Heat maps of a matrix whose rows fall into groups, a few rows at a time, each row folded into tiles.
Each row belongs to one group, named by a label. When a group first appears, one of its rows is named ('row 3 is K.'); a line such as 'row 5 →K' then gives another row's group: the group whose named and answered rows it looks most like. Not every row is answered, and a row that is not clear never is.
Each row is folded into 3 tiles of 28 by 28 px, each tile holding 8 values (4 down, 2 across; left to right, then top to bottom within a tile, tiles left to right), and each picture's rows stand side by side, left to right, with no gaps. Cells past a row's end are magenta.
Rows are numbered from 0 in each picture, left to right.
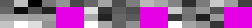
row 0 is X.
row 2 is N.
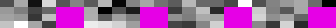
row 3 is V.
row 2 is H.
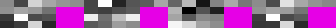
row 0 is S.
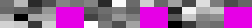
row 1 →N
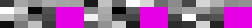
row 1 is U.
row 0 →U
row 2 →S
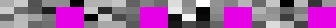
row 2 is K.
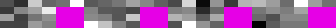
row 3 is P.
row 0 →H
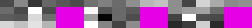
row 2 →S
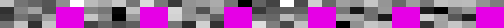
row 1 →K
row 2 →V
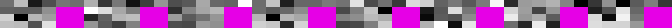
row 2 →H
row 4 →H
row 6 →V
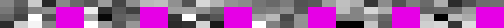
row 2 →S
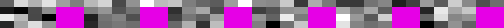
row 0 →U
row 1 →P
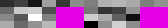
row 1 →U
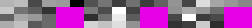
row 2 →S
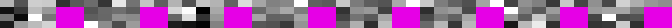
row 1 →N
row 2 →K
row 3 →P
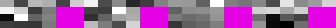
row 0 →K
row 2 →P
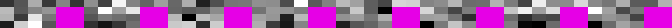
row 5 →U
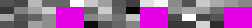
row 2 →S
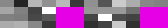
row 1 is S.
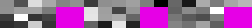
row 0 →S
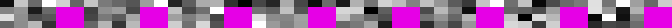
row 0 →U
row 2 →V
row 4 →U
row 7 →K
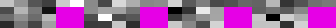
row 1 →S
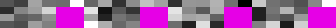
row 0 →H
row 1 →X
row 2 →V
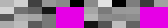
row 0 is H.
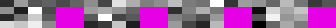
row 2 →P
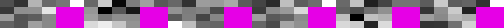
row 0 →H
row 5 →H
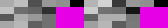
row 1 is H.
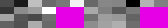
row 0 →H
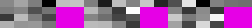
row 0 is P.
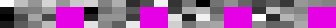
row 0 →P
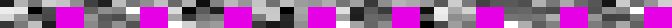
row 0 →U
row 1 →H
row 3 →K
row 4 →X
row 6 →N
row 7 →H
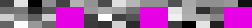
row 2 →V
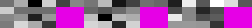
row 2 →U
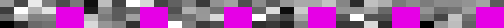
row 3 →K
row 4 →S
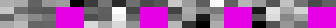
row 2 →P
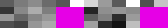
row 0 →H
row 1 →P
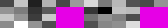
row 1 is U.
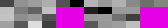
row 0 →V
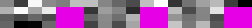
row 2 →V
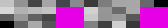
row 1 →V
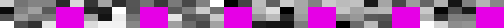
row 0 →P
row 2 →P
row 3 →K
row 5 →X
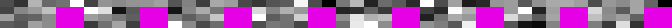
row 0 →H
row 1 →U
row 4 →X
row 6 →K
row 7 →V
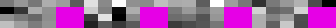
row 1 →K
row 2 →P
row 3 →V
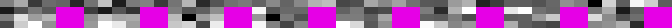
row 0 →X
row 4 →N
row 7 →U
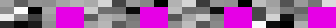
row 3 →P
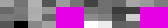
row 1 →N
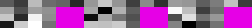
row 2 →K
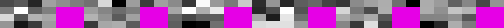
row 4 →V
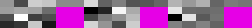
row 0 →S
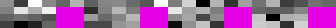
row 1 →H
